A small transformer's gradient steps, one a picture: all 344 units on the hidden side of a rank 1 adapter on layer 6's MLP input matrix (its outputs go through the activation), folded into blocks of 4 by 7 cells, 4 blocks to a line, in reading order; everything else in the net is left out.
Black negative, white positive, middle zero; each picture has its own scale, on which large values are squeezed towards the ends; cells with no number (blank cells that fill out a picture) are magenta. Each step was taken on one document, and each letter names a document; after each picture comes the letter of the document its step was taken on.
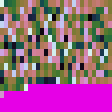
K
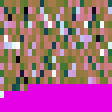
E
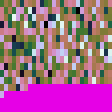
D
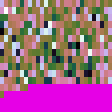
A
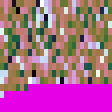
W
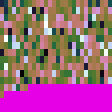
A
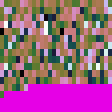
A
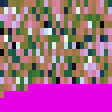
A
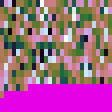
K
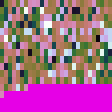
E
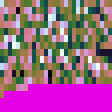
D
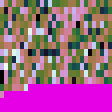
K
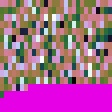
D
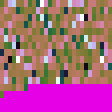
W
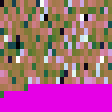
W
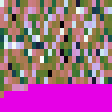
D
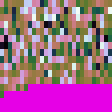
D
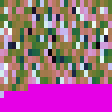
K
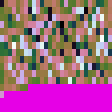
D
